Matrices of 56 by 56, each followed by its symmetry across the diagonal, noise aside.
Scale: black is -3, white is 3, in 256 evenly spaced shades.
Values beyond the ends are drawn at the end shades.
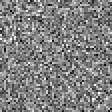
symmetric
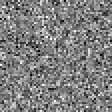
antisymmetric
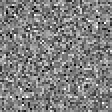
symmetric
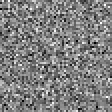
antisymmetric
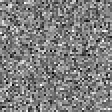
neither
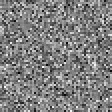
antisymmetric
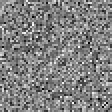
symmetric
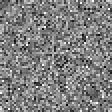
symmetric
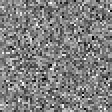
neither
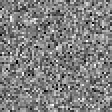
neither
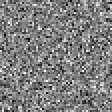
antisymmetric
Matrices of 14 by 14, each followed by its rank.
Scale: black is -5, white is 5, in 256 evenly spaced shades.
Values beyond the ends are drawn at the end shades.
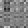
two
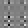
one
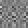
two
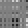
one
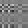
one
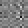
two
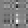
one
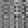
two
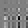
one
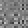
two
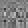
two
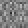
two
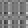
one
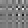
one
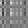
one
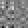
two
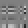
one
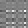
one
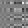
one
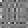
two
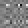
two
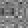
two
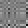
one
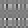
one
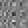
two
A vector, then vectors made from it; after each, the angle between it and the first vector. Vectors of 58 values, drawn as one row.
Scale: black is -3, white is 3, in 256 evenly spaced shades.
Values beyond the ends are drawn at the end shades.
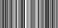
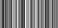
nearly parallel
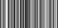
partly opposed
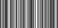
partly aligned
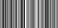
nearly parallel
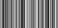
nearly parallel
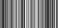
nearly parallel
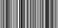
partly aligned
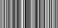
nearly opposite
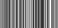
orthogonal
